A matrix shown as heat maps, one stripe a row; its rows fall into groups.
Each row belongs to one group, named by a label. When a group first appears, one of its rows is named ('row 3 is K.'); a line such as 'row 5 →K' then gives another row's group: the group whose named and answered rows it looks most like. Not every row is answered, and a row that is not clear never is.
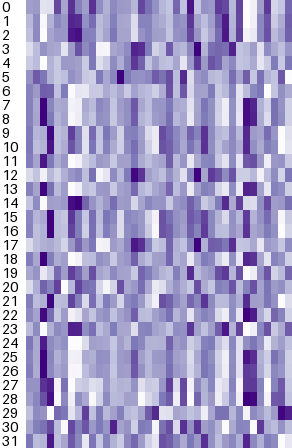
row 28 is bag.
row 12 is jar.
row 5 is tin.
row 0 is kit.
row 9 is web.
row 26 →bag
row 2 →kit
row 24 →bag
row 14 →kit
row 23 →kit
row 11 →bag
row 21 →web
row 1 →kit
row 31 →web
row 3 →jar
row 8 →bag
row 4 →jar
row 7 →bag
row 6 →bag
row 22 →bag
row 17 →jar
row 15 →web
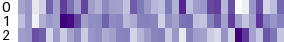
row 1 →kit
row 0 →kit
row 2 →bag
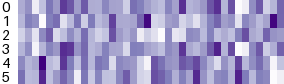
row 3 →kit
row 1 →tin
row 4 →web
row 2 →jar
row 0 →kit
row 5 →web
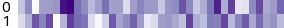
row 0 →kit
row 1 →jar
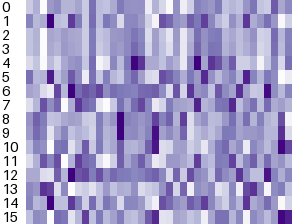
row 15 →tin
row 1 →web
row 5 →web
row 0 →jar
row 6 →kit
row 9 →tin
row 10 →tin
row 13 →bag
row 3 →jar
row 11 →jar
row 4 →jar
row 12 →kit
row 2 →jar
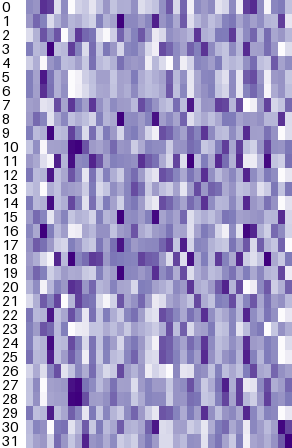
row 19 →tin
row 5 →bag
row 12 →web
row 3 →web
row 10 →kit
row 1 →tin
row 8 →tin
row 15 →tin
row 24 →web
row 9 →web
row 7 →kit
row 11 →kit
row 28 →kit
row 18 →kit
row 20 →kit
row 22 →web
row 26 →jar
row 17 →tin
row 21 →jar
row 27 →kit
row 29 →web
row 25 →web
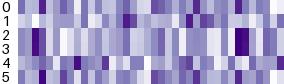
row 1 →jar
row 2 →bag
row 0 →web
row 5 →web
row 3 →bag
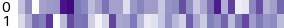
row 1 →jar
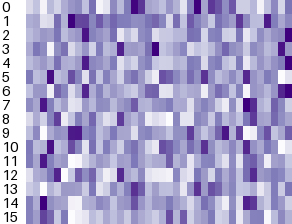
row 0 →jar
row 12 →jar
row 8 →jar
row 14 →bag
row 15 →bag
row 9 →kit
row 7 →bag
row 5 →web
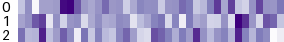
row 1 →bag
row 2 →web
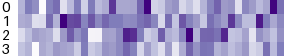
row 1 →kit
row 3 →jar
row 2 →jar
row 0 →tin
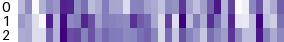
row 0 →kit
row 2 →kit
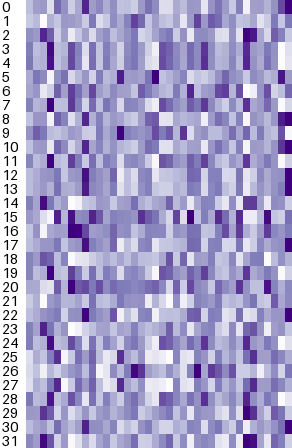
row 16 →kit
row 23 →bag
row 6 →kit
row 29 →bag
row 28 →web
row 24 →web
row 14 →bag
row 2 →bag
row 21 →jar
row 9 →tin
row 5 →tin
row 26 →jar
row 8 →tin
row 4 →web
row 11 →web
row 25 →jar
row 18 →bag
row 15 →kit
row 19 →web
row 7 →web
